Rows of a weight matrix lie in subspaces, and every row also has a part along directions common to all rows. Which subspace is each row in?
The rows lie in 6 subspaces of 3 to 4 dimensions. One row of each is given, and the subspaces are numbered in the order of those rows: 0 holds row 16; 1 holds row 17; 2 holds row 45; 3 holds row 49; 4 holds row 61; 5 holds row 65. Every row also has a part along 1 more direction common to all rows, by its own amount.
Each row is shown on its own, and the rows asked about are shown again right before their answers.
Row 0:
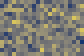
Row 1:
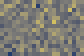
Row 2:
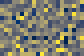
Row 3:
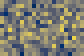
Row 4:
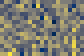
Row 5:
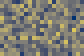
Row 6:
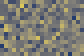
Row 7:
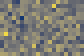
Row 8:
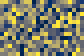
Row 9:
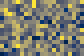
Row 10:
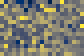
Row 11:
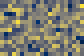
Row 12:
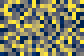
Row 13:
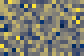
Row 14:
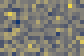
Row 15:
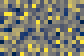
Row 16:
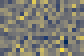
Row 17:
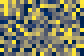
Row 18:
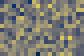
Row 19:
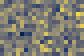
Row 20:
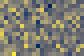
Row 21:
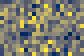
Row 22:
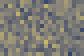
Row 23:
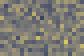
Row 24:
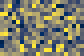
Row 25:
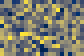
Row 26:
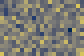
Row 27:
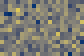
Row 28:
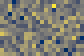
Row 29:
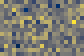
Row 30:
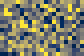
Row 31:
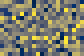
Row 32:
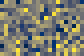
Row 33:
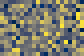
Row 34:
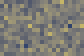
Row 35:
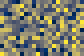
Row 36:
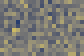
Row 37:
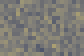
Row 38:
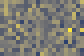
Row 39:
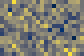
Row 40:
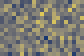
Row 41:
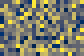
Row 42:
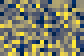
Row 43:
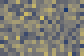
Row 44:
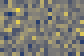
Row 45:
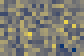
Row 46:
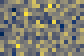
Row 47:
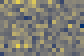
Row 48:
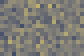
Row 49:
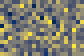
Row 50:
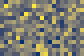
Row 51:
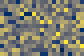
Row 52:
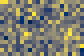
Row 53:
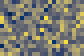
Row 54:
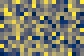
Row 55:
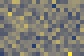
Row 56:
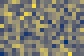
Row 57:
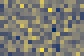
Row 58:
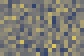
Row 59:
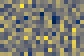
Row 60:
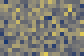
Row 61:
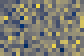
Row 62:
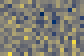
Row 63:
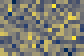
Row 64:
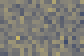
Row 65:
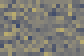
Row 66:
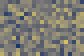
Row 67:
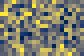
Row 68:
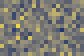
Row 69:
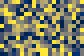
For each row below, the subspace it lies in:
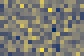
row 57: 0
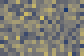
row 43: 1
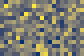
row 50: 4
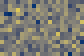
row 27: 5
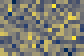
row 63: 2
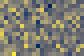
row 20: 4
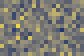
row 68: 5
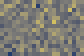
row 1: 3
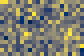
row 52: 1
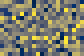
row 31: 0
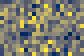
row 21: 1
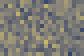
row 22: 0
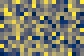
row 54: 4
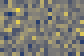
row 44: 5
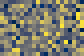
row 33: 1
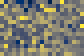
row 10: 4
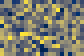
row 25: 1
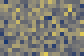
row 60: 5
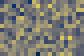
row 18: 3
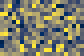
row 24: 2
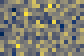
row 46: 4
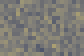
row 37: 0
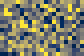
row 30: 0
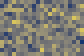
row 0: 5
